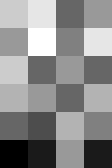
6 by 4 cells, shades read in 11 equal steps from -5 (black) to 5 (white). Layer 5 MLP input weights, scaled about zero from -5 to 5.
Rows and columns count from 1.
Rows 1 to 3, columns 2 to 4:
4 -1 1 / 5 0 4 / -1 1 -1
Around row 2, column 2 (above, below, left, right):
4 -1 1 0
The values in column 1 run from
-5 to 3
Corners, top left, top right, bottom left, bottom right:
3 1 -5 -4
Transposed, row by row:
3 1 3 2 -1 -5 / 4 5 -1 1 -2 -4 / -1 0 1 -1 2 1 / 1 4 -1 2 0 -4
